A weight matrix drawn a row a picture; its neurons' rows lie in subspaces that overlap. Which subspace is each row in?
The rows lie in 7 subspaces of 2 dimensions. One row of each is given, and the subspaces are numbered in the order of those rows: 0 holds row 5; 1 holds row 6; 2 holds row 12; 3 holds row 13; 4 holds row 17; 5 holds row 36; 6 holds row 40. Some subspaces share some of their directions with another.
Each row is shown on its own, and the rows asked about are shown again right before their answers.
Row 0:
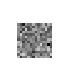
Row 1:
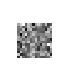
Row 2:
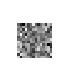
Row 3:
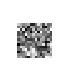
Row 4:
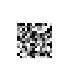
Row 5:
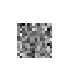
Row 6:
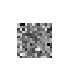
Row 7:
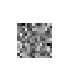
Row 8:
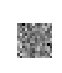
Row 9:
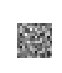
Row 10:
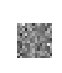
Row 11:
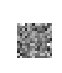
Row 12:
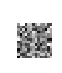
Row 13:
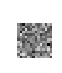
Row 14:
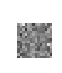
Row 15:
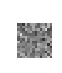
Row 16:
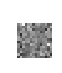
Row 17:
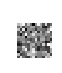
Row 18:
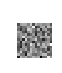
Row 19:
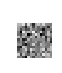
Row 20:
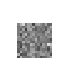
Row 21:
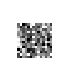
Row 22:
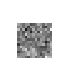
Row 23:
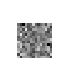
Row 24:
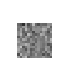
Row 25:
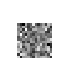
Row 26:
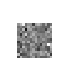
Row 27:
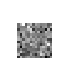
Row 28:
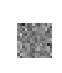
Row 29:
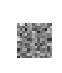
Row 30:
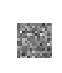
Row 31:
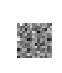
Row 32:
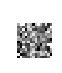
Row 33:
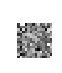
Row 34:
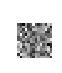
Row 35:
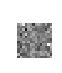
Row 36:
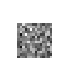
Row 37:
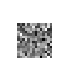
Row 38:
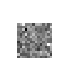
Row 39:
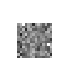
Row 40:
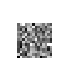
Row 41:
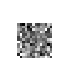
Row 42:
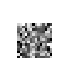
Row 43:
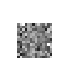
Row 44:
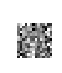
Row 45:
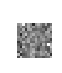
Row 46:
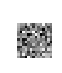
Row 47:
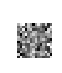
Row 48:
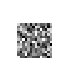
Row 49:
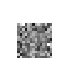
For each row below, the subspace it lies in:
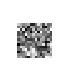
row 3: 4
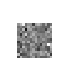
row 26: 0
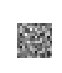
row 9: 5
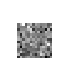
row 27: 4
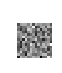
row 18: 6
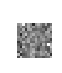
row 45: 2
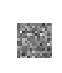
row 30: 3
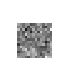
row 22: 4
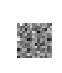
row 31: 2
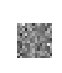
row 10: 5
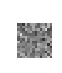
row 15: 6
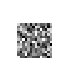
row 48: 6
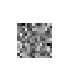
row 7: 1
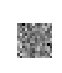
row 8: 2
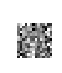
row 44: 0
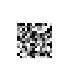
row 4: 5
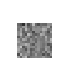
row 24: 3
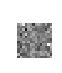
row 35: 0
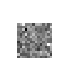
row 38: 0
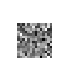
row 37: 6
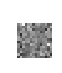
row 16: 4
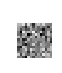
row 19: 3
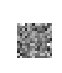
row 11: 5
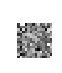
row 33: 1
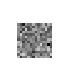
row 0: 3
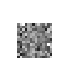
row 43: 1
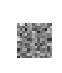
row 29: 2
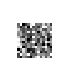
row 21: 2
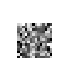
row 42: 1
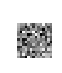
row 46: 3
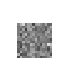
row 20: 6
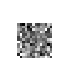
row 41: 4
